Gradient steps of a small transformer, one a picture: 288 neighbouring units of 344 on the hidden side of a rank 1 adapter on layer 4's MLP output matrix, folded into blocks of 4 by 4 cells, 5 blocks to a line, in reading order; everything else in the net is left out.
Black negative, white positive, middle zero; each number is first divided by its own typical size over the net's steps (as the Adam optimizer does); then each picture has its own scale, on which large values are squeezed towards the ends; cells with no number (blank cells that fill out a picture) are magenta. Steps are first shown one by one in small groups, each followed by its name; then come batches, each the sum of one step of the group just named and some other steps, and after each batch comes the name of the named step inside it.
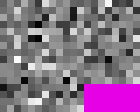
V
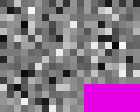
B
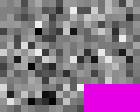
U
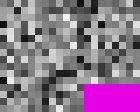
B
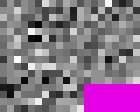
V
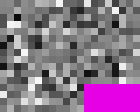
V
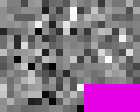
U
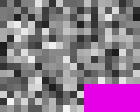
V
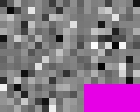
B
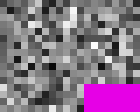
B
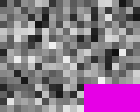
V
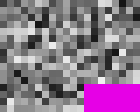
V
